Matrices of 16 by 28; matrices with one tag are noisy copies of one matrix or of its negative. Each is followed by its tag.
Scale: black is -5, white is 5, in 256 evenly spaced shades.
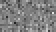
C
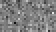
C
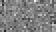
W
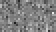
C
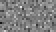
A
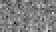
C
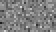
A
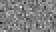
A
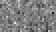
C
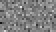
A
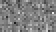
C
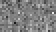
C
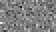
A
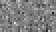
C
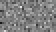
A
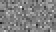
A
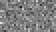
A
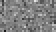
W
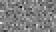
A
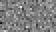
A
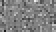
W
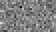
A
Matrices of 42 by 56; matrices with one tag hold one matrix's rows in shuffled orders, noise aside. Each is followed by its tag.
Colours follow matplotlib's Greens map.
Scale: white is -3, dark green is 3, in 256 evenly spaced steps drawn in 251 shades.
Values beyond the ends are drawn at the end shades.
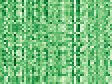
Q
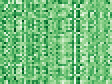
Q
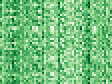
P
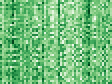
P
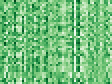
Q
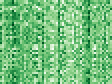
P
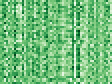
Q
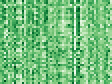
Q
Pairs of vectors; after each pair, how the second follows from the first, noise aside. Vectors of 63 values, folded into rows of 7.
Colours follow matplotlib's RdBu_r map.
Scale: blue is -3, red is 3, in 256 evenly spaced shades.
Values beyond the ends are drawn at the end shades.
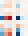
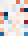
shuffled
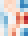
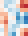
negated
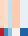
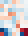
sign-scrambled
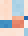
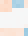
partly zeroed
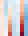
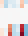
partly zeroed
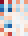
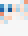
partly zeroed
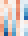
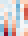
negated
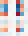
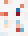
partly zeroed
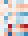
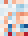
negated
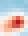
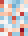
shuffled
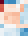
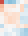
shrunk
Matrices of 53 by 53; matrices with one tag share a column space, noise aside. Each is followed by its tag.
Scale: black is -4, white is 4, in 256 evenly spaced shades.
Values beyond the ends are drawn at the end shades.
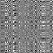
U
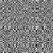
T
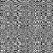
U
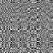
T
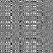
U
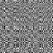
T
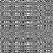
U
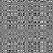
U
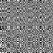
T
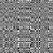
T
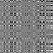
U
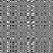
U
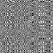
U
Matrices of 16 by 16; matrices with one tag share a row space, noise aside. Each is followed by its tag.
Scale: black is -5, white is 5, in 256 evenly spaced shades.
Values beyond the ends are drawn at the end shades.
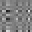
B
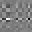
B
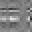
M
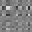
B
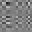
B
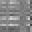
M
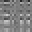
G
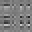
G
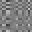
B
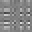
G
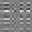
G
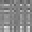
G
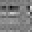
M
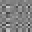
B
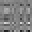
G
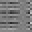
M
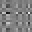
B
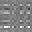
G
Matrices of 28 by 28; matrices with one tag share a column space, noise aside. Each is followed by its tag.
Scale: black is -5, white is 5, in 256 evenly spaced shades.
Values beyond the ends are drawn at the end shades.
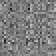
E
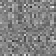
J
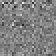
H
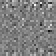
H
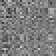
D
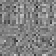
J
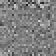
H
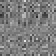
J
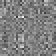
D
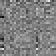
D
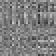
J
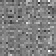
D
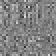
J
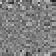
H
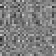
J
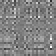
D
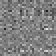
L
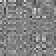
D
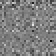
H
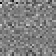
H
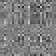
J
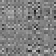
L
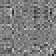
L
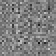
E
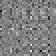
L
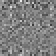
H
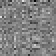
D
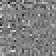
H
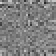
H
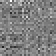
D
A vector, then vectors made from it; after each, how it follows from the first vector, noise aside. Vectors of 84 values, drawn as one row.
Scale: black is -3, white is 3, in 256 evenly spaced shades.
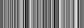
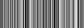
copied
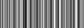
sign-scrambled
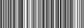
sign-scrambled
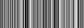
copied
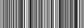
negated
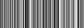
copied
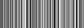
sign-scrambled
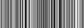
sign-scrambled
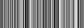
copied
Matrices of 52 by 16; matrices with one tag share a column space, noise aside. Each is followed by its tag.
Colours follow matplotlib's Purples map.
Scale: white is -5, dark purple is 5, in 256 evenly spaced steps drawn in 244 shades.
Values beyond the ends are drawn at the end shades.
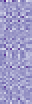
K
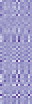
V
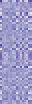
K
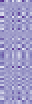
K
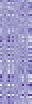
V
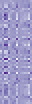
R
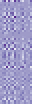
K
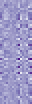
R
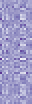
R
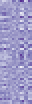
K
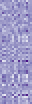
V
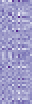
K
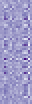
R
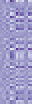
K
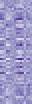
R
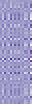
R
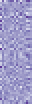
K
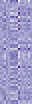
K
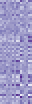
V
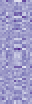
K
